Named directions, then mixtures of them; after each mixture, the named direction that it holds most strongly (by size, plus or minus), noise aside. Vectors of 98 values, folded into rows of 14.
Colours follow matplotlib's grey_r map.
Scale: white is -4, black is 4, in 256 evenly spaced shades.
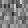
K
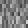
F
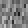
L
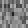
K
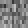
L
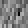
L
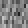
L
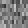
L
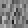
L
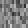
F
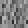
F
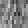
L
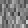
F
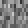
K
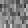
L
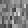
L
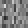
K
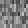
L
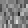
F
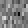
L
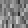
F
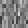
F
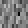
K
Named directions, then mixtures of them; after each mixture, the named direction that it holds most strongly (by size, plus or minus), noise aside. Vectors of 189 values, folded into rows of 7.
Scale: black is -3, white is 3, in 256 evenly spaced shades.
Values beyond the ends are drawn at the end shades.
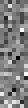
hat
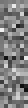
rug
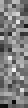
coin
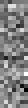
rug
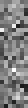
rug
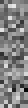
rug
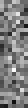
coin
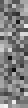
coin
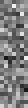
rug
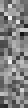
coin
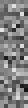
rug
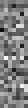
rug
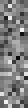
hat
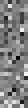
hat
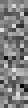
rug
